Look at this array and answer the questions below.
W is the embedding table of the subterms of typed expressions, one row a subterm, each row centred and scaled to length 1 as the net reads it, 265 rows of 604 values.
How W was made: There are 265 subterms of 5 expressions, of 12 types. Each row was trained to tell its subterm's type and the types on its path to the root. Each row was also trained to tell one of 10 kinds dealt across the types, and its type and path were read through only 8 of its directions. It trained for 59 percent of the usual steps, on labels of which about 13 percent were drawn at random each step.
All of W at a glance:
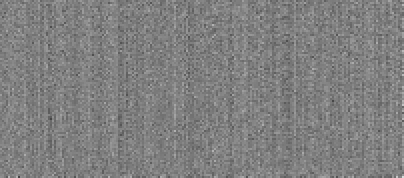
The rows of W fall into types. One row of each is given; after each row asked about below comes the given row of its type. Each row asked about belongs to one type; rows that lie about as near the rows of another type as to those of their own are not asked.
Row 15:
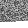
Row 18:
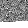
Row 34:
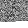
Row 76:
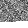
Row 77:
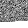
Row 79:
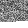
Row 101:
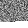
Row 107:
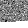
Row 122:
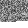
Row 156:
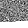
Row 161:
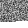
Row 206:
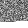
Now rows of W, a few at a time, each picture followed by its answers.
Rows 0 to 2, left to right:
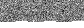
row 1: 15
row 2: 156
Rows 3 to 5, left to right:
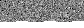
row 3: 122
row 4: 206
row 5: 206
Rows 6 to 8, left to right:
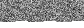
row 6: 161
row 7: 15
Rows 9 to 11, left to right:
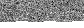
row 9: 15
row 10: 156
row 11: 79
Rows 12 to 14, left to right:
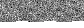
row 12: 77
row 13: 156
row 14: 161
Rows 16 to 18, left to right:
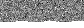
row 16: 161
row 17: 122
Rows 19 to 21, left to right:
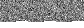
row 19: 34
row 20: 34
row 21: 76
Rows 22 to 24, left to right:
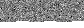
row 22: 122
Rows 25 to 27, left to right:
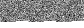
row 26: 15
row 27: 15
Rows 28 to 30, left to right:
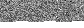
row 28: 18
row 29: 156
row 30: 34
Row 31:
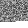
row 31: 206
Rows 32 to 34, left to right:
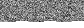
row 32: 76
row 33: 76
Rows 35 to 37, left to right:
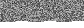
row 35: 15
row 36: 206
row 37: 18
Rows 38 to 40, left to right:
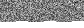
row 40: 161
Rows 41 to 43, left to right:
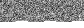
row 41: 206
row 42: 122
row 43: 101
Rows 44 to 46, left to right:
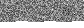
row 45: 76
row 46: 76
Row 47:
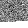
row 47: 122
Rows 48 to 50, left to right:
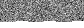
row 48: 122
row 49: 161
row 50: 77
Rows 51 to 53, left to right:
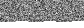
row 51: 107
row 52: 107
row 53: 107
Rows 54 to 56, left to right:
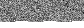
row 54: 101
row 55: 101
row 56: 79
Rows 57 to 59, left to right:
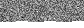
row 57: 156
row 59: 76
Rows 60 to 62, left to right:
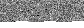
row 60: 156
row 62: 161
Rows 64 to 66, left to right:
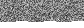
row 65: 18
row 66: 18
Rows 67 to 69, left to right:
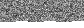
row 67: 206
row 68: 156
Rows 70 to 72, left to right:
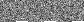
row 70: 77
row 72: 76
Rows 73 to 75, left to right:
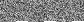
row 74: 101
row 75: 206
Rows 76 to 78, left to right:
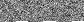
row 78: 161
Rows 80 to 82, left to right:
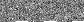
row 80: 79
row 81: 18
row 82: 122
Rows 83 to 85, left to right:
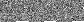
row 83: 107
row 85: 122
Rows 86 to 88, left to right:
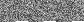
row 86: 15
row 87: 156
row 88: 107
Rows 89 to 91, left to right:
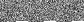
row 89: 34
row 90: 18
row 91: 18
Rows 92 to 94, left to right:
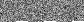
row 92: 122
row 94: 101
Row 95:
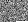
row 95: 34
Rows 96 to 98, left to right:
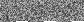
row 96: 34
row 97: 206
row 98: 101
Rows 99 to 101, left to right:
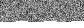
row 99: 77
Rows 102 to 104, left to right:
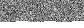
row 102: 101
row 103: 122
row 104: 122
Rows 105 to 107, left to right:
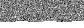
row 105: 34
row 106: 156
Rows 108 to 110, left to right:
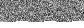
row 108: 76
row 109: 161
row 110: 161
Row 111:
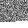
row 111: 156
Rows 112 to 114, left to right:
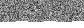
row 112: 15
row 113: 101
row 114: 101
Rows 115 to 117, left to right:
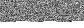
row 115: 34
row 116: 101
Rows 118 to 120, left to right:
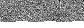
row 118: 18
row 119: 77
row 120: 156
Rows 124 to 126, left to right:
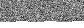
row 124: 34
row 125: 122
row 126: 34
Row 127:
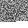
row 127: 101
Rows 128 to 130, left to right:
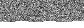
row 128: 76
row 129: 107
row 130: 79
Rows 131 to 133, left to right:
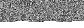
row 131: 15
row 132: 76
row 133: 34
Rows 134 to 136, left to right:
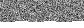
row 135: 101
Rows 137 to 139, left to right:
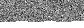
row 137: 15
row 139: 122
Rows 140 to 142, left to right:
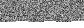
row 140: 107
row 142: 15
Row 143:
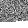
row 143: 15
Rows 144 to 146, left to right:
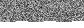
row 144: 206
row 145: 156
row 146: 15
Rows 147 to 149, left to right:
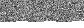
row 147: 107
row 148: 79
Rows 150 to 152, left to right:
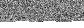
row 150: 122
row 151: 101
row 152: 15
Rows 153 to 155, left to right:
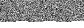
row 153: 107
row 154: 107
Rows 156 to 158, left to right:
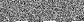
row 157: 15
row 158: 34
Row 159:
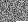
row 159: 122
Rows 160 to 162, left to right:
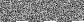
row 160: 34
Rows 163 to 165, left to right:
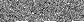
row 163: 156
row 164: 79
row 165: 161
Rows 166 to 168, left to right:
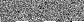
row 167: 156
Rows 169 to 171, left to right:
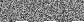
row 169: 18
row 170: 79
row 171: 34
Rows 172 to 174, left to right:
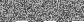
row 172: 206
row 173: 15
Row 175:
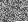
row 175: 161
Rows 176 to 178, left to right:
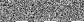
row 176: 101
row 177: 79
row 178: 206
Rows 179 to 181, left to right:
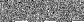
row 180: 122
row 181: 34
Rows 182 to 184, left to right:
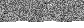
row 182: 79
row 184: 76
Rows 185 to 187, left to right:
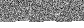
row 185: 101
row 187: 34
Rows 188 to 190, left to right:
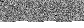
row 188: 101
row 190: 107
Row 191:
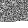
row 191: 206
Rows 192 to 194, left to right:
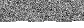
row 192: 156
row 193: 79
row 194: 77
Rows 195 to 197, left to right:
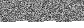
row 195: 18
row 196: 156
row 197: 15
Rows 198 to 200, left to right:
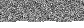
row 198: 122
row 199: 122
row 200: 107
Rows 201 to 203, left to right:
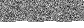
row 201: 161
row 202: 76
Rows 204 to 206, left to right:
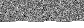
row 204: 156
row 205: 122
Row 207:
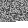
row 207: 206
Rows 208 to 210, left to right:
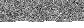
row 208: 15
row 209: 101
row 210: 79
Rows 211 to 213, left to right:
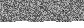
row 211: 161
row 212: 34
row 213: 15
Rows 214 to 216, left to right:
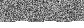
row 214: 206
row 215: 34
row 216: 206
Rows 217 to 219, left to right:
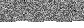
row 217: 15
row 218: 34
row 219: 34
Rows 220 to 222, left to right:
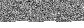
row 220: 161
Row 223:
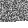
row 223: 34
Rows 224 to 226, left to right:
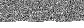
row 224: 107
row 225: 206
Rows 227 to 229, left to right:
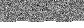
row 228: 161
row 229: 15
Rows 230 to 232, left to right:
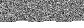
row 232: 156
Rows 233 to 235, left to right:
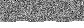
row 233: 76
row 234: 79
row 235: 206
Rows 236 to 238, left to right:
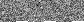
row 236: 34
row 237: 122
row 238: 15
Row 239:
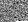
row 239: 156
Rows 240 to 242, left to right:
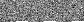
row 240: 107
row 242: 77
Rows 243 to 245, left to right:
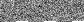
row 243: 15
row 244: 156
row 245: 206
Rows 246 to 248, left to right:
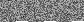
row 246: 18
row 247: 107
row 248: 18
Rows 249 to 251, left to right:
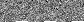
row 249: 18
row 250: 122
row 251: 101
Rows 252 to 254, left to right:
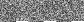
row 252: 101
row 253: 206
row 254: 107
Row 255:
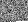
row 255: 77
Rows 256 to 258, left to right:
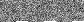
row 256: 122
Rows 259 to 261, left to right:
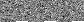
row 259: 77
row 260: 122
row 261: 34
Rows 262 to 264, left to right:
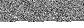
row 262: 76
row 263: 107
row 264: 107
